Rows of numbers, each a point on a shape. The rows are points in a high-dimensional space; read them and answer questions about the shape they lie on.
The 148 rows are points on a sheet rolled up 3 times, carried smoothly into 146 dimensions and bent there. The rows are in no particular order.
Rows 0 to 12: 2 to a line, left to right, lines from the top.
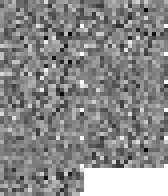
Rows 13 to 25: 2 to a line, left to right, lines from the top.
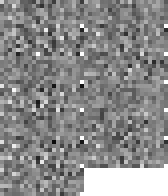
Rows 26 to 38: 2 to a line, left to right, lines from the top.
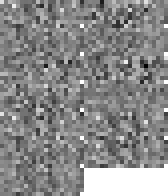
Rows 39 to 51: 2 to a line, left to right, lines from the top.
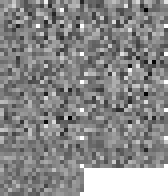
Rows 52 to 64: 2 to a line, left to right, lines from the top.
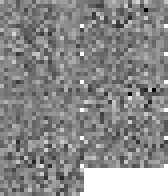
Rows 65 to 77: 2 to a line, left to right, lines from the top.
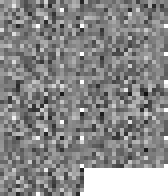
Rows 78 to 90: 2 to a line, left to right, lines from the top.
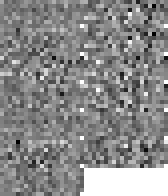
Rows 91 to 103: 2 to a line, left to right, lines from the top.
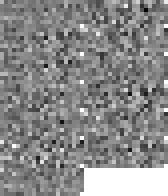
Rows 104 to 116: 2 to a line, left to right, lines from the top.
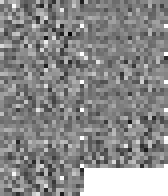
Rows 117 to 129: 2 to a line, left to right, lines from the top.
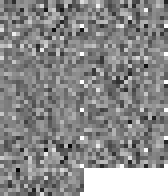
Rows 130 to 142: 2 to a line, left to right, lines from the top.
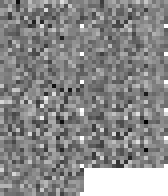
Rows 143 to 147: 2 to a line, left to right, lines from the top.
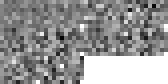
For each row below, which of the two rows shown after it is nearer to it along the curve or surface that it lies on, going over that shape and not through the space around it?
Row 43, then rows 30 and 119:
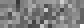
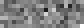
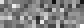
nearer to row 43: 30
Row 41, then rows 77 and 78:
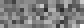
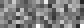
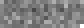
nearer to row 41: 78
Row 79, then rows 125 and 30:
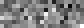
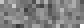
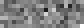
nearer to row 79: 30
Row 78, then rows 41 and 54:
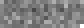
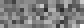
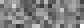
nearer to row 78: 41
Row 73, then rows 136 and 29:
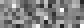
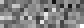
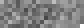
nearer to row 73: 136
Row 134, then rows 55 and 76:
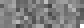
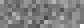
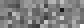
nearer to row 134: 76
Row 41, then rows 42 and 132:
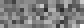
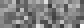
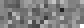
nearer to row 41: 132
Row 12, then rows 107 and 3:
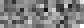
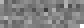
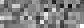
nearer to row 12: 3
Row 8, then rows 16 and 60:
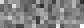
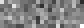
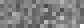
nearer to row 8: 16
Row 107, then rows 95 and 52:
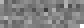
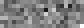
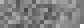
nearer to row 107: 52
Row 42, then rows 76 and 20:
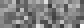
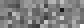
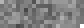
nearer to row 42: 76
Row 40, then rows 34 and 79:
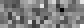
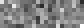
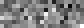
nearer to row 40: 79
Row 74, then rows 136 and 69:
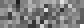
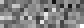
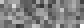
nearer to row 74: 69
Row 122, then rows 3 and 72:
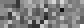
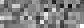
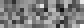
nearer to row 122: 72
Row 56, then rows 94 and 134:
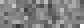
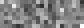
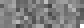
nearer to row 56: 134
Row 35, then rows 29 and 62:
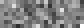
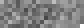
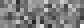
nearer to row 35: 62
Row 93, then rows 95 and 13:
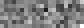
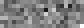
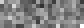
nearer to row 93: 95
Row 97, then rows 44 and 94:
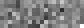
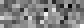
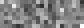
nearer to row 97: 94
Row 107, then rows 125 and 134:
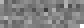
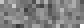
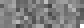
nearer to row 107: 125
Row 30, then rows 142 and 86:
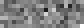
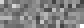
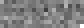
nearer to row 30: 142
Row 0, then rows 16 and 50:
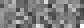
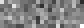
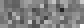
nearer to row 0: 16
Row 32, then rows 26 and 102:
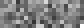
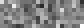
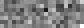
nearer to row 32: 26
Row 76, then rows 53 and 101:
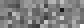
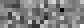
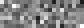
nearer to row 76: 53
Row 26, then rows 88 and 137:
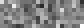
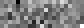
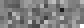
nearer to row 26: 88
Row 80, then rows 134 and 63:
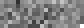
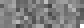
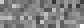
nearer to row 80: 134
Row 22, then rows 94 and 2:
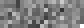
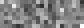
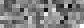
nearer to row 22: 94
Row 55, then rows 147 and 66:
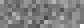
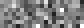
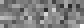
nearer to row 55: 66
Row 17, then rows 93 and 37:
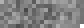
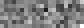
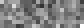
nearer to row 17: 93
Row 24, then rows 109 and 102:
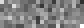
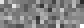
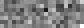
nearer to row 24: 109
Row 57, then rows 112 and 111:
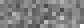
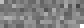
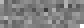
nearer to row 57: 111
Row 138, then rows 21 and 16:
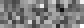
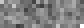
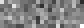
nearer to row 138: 16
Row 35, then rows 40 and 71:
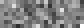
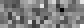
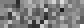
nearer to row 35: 71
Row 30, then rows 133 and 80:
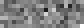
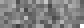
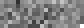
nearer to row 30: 80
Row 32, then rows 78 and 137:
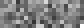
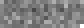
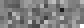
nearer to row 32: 137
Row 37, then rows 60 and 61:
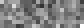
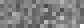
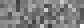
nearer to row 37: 61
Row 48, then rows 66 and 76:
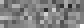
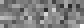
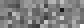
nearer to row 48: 66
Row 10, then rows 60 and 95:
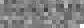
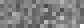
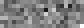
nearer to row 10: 60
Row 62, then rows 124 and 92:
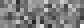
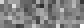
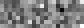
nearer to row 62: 124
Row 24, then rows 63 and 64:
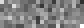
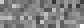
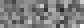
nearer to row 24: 63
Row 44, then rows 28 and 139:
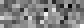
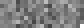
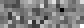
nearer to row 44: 139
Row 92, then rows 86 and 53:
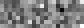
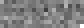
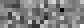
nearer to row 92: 53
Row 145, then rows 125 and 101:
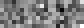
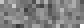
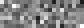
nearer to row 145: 101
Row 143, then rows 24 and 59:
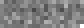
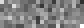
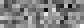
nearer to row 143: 24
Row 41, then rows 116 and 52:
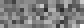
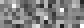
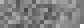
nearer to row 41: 52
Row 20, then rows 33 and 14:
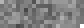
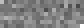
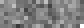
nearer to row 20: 33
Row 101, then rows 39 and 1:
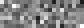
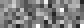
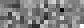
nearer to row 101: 39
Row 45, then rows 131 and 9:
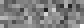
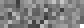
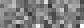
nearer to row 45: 131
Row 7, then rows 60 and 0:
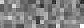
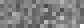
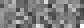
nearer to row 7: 0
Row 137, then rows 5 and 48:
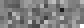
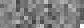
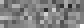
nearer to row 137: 5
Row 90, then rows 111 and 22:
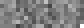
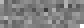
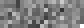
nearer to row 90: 22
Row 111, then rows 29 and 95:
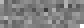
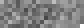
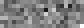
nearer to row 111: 29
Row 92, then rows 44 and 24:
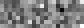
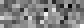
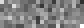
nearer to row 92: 44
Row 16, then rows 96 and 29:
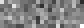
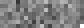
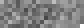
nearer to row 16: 96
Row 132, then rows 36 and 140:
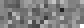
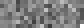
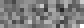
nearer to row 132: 140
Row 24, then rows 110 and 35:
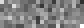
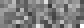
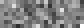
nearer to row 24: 35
